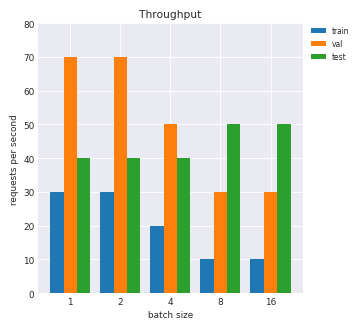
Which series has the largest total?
val
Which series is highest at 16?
test
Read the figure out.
Title: Throughput
x-axis: batch size, ticks 1 2 4 8 16
y-axis: requests per second, ticks 0 10 20 30 40 50 60 70 80
Legend: train, val, test
Values:
train: 30 30 20 10 10
val: 70 70 50 30 30
test: 40 40 40 50 50
